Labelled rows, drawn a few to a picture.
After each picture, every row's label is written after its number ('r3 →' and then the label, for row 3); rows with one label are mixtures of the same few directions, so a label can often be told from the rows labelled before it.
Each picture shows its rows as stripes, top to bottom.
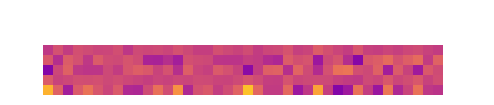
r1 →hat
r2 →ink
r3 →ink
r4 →ink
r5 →ink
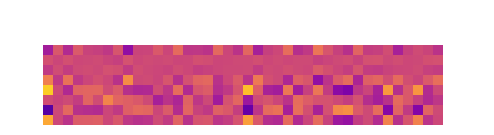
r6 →hat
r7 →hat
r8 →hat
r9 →hat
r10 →ink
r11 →hat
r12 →ink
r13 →ink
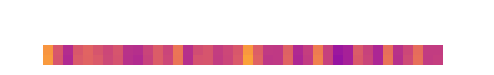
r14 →ink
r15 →ink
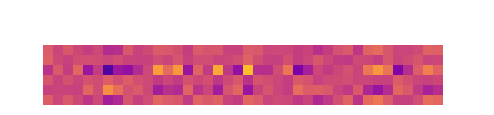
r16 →hat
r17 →ink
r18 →hat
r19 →hat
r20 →hat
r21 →hat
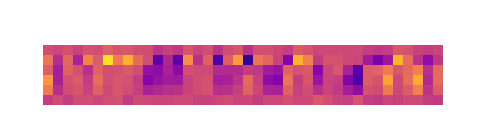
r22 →hat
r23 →hat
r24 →ink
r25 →ink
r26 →ink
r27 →hat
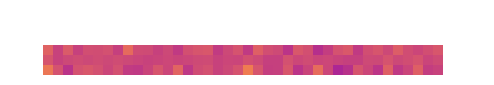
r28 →hat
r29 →ink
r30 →ink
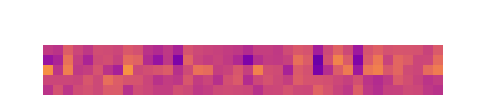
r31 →ink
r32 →ink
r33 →hat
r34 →hat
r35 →hat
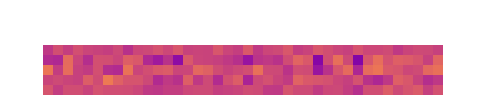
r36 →hat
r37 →ink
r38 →hat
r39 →hat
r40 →ink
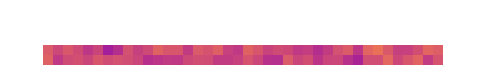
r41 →hat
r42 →ink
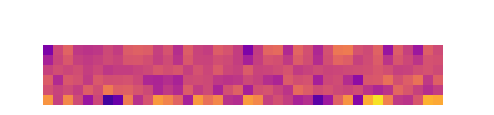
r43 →ink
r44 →ink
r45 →hat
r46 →ink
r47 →hat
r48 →hat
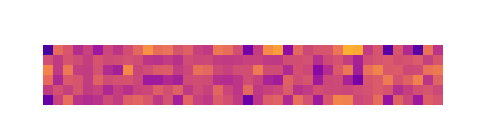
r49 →ink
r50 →ink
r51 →hat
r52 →ink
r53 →hat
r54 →ink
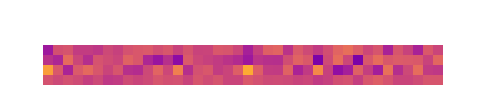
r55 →ink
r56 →ink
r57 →ink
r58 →hat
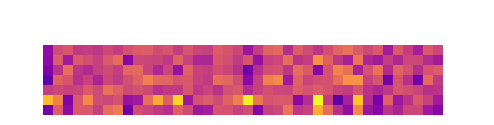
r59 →ink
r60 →hat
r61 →ink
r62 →ink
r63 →hat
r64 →ink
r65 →hat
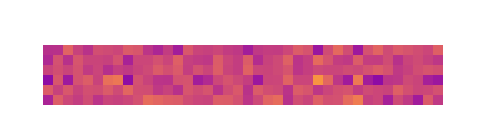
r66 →ink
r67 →hat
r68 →hat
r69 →hat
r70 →hat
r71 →ink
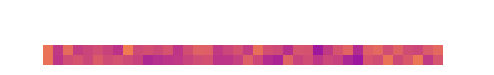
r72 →hat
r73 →ink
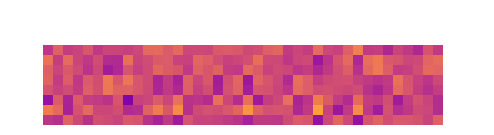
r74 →ink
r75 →hat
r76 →hat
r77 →hat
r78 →hat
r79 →hat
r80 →ink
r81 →ink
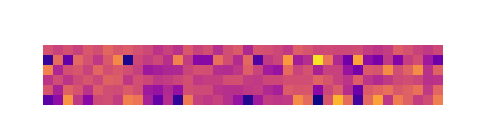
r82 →hat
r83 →hat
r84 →ink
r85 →hat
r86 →ink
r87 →ink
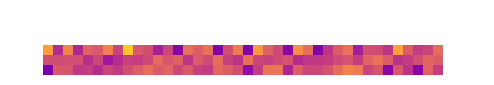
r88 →hat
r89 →hat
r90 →ink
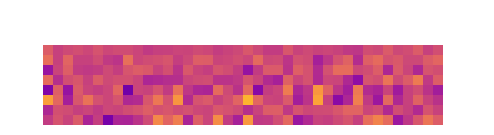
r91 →ink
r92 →hat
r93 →ink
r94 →ink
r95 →hat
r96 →ink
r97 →ink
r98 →hat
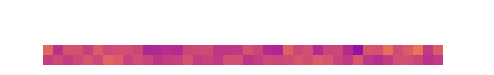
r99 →ink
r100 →hat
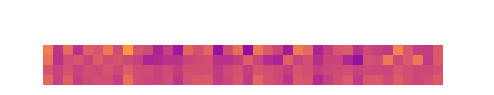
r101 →hat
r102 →ink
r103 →hat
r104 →hat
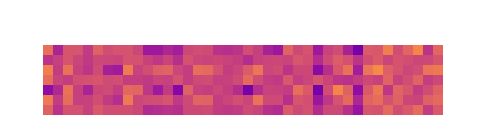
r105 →ink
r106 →ink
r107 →hat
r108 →ink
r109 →ink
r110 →hat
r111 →ink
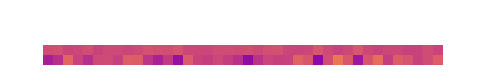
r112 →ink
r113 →ink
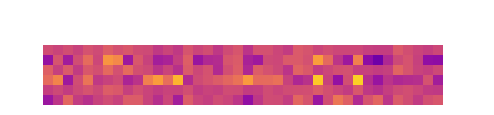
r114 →hat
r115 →hat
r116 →hat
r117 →ink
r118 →hat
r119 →ink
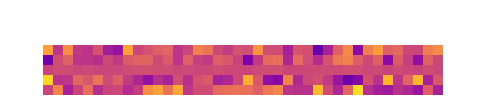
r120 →hat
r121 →ink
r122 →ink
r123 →ink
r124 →ink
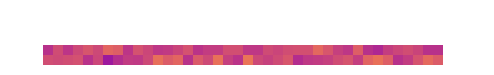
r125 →hat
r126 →hat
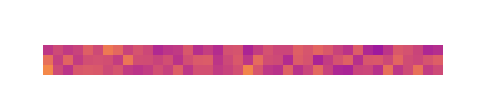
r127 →hat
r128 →hat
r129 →ink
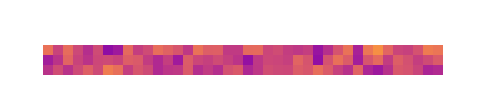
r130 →hat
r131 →ink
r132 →hat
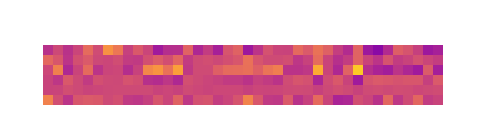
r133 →hat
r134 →ink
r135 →ink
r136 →ink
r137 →ink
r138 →ink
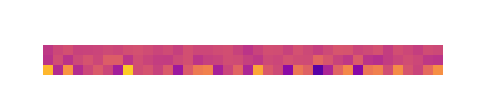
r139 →ink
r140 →hat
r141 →hat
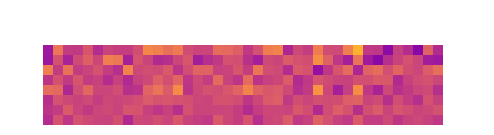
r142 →ink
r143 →hat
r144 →hat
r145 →hat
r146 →ink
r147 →ink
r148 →ink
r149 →hat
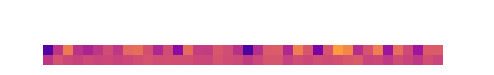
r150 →ink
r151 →ink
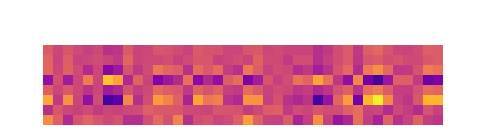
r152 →hat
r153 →hat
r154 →hat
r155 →hat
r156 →hat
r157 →hat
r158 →ink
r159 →ink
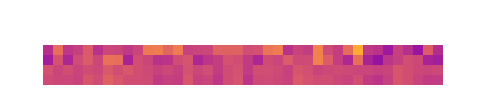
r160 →ink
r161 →hat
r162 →hat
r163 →hat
